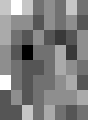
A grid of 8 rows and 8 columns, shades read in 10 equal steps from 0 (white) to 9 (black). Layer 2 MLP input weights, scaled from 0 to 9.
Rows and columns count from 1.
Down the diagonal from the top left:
2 4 6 5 5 4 4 5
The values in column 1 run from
0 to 6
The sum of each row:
25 36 41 43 38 34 36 38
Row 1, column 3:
2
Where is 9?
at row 4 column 3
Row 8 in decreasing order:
6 6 6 5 5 5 3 2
